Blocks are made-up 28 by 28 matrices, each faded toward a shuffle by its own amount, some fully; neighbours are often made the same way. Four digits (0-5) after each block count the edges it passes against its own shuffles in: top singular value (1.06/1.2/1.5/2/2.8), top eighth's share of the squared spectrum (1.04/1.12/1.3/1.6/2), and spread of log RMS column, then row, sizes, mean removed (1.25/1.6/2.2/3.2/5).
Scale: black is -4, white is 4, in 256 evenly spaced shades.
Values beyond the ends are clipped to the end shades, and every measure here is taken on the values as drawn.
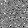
1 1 0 1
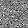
1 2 0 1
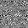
2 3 0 2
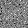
0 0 0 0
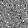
1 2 0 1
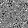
0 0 0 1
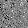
0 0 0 0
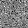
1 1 0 1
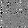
2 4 2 2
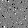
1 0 0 0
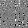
2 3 1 1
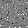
0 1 0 0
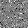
1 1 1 0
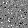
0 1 0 0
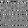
3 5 1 3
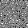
2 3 0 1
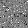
1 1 0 0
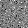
0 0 0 0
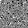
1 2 0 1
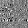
3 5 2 2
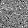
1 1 0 0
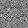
2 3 0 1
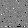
3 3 0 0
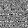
2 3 0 2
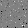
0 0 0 0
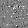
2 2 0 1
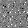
1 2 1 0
